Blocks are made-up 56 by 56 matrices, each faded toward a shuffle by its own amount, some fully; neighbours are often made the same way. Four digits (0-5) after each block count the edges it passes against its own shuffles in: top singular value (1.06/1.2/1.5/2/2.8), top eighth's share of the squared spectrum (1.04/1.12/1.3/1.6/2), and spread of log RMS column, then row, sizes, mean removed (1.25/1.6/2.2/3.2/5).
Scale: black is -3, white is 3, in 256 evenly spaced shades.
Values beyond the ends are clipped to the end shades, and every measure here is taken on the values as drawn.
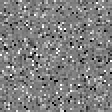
2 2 0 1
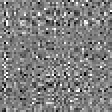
4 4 2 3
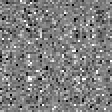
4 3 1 1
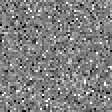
1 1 0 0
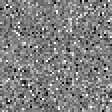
2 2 0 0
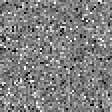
2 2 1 1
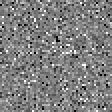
2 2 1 1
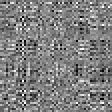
4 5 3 3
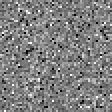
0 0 2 0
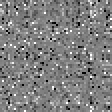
3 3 1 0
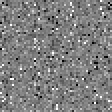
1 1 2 0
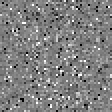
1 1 1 0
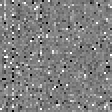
2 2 1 0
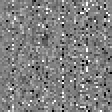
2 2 3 0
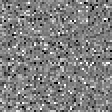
3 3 1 1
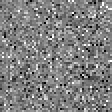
3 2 1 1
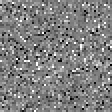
0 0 0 0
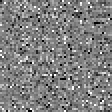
3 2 0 0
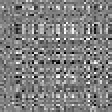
5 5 3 3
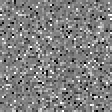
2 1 0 0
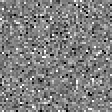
3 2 1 1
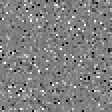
1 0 0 0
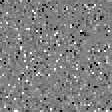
0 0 0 0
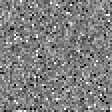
0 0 0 0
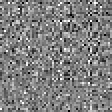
4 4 2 2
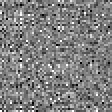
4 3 2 1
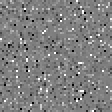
0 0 0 0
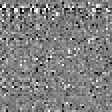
4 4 1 3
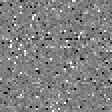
2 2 0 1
